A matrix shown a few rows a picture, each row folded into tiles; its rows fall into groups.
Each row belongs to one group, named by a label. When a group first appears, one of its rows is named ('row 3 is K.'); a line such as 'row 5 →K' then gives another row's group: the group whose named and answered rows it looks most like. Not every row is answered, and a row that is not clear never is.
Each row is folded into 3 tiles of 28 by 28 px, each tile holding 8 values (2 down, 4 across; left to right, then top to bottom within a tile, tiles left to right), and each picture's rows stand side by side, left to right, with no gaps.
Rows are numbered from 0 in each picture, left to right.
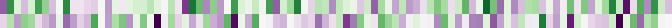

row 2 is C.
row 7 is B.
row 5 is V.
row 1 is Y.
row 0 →V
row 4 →B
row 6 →C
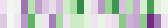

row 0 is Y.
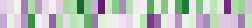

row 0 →Y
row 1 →C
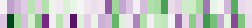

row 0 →Y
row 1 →Y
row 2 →B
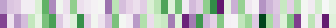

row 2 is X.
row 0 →X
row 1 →Y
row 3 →Y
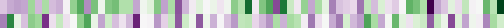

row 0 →Y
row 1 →V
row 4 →Y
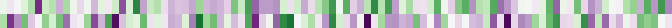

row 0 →B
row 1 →B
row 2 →Y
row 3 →Y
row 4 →V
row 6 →X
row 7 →X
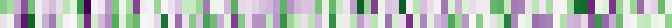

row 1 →X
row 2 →B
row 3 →Y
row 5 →Y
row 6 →C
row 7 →X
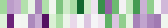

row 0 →C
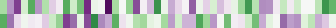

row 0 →C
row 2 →Y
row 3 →C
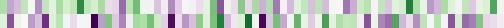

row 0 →C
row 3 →B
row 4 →C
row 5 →C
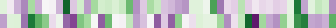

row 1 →V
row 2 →X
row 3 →X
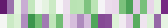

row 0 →Y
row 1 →X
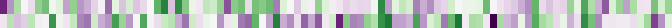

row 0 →X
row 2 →V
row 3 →V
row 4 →X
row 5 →Y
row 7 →C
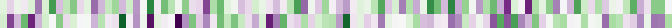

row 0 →B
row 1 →C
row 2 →B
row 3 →X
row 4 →X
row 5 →V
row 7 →V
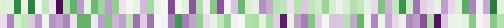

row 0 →V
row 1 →V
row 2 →X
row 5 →X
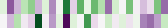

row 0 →C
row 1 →V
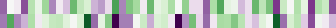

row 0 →X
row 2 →B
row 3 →V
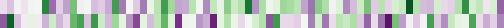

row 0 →X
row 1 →Y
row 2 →C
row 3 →V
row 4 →C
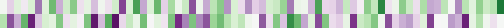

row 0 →B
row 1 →B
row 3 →B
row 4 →V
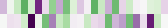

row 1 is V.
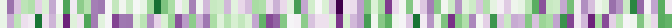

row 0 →C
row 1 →C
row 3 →X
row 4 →X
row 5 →B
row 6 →B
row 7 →X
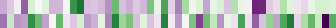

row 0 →Y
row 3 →Y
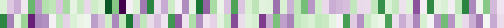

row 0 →C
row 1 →B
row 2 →C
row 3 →B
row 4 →X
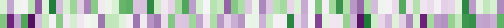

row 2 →V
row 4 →Y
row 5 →X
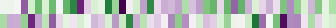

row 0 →V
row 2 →X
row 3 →C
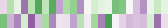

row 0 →V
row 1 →V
